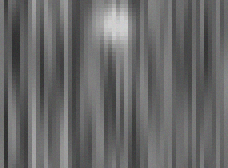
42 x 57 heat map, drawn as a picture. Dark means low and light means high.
Grain: streaks running down. Ninth with the highest average: top middle. Bumps: one, in the top middle. Slope: none.
